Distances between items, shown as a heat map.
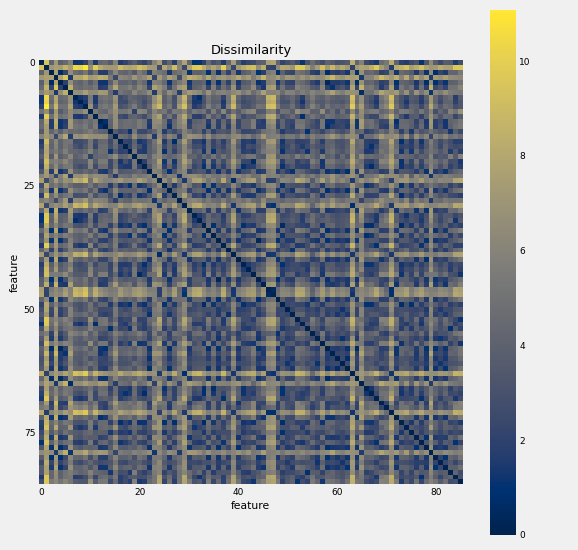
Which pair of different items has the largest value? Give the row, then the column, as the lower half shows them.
9, 1
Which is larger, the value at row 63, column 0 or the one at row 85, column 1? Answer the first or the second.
the second
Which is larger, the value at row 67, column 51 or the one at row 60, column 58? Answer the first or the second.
the first
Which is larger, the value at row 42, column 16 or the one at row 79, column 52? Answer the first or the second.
the second
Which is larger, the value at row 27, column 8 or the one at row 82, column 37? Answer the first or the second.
the second
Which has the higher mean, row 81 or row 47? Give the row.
47
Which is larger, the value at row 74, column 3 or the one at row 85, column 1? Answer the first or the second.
the second
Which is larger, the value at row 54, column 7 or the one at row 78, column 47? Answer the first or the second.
the second
